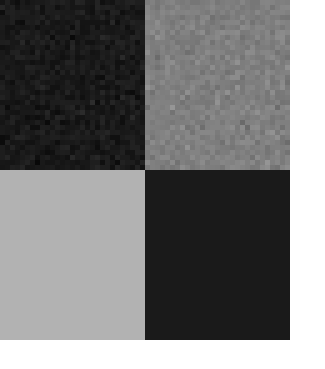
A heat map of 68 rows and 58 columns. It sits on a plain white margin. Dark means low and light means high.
It is made of 2 by 2 panels. Panel 1,1: very low, fine-grained, faint in contrast. Panel 1,2: middling, fine-grained, faint in contrast. Panel 2,1: high, flat. Panel 2,2: very low, flat.
